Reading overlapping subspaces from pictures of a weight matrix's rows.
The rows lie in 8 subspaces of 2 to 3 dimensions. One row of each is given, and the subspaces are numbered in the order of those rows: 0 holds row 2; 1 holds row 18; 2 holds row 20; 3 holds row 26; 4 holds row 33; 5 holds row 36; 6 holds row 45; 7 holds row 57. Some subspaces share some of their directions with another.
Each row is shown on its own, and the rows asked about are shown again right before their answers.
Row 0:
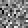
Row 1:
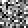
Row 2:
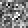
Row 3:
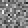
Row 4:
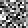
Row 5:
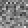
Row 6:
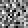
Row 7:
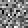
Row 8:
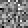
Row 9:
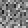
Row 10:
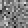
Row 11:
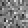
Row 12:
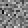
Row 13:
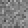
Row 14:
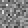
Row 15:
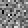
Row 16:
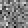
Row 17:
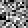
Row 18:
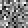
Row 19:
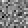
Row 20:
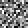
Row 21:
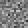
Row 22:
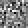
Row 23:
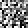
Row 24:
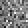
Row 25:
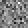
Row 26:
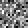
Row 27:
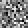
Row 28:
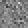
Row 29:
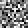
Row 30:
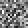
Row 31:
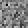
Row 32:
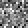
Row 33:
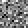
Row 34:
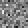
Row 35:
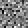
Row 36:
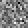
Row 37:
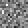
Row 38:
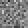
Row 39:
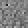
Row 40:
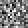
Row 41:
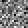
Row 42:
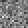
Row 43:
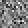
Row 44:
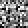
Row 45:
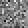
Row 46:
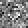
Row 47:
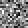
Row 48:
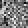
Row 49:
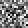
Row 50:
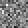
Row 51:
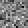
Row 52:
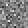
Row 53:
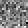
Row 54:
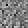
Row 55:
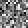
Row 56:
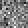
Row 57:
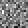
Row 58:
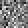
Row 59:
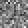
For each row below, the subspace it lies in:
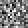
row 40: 2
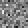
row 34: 3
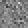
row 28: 5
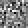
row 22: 2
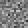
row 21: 5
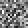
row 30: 2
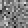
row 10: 1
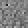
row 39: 0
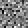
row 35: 2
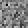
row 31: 0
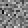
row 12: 2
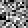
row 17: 3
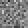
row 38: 6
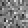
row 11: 6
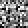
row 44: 7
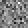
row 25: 5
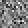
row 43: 5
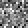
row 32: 2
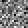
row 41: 4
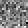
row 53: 7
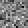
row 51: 3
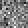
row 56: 1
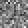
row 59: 7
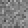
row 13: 6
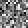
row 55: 7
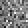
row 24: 6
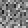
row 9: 7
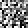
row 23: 0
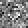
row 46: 0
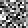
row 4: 3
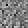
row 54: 0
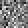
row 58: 1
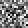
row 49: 2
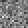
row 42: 4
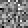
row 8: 7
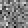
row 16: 1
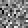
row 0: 6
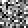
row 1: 4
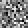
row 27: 5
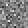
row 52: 3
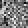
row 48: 1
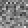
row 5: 7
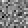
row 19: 4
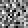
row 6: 2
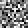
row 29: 5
